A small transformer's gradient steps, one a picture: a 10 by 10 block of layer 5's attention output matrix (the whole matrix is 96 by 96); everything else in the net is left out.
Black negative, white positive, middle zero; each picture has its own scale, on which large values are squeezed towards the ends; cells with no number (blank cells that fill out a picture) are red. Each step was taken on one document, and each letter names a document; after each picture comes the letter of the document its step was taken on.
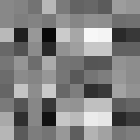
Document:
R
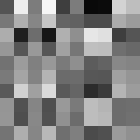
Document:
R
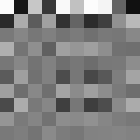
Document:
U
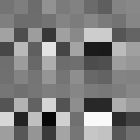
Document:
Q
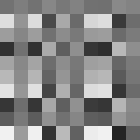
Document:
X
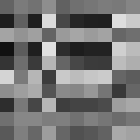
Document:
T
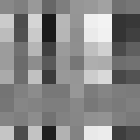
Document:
Q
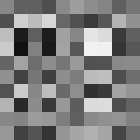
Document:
R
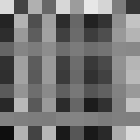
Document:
U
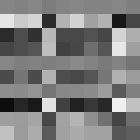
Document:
T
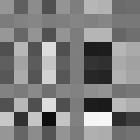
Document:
Q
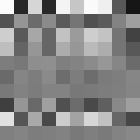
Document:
U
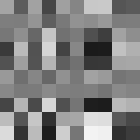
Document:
Q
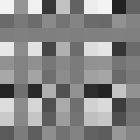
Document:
X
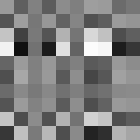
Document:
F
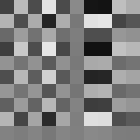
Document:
Q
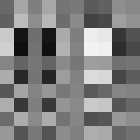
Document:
R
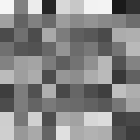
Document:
T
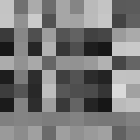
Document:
T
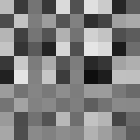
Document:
F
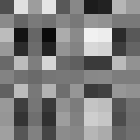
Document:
R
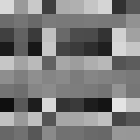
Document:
T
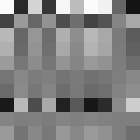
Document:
U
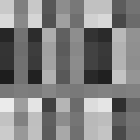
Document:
X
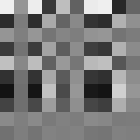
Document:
X
